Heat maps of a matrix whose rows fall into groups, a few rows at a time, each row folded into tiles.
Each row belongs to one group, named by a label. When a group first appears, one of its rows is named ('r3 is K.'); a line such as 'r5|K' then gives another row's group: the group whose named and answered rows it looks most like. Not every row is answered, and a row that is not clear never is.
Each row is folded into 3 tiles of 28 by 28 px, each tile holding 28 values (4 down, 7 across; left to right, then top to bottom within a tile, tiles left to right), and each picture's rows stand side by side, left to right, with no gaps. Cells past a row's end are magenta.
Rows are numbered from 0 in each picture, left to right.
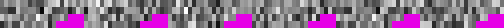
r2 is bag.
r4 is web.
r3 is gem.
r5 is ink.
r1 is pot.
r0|web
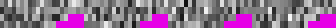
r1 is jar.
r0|ink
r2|jar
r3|bag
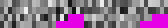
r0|gem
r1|web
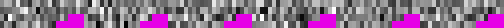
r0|gem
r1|bag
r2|web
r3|jar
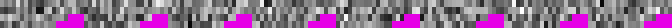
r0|web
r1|ink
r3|bag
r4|gem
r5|pot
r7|bag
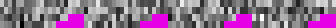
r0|ink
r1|pot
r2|pot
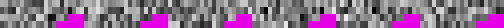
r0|web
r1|pot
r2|ink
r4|web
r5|pot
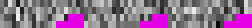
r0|bag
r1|pot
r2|gem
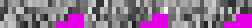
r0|pot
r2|pot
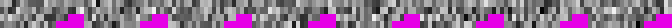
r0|web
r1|bag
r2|ink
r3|web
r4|web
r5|web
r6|bag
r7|gem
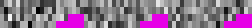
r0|bag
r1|ink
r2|gem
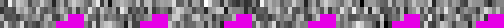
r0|ink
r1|jar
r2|pot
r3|ink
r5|gem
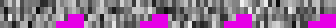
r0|bag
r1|pot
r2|ink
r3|jar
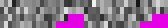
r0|gem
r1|ink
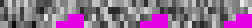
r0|bag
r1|pot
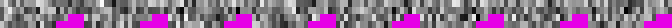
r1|web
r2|jar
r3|ink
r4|gem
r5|jar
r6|jar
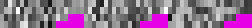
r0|bag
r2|pot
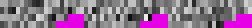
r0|web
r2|jar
